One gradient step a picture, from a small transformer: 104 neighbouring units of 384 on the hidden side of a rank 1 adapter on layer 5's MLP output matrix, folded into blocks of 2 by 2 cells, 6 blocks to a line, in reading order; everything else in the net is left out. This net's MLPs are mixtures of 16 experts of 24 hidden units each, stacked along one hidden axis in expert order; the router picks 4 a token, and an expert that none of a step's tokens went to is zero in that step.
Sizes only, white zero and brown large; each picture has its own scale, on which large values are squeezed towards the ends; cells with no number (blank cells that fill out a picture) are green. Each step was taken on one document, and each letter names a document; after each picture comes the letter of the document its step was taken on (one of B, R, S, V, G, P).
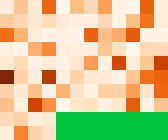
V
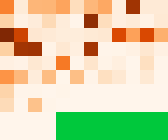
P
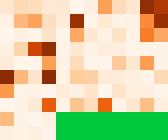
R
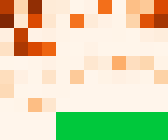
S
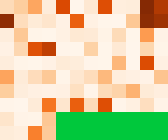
R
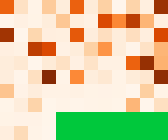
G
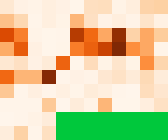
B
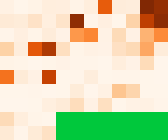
R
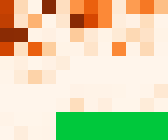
P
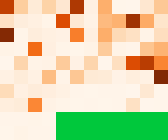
G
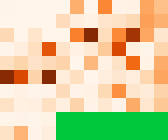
V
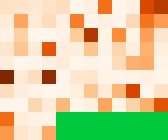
R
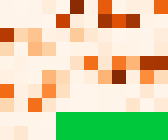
G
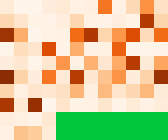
V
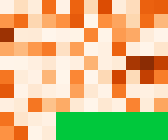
B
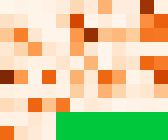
V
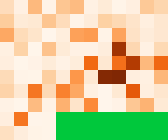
B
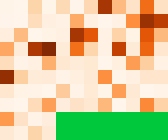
R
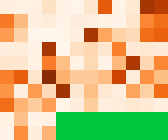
V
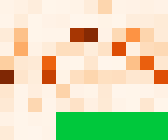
V
